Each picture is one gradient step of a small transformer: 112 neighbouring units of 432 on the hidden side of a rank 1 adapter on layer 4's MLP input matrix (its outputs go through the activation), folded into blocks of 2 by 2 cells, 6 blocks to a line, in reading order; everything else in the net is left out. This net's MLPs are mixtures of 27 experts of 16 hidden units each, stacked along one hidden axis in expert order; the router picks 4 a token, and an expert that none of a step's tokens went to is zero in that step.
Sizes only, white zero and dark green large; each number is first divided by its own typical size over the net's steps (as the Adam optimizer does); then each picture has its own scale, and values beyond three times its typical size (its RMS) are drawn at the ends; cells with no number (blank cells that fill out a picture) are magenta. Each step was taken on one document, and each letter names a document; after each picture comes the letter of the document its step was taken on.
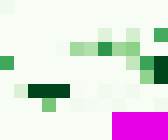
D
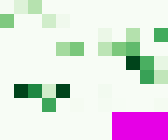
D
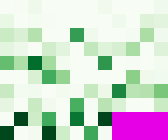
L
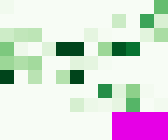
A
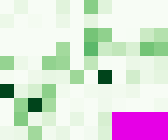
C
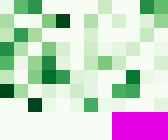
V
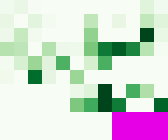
V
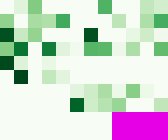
V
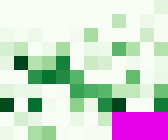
L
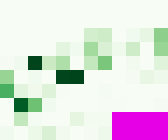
C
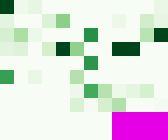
A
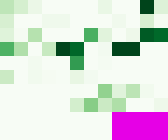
A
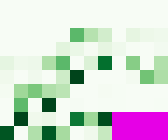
C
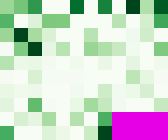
V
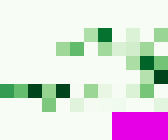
D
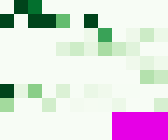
D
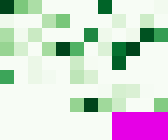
A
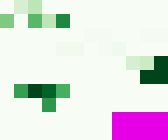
D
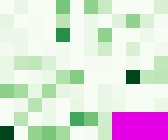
C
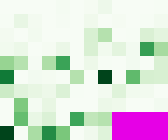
C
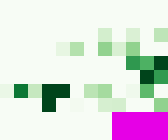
D
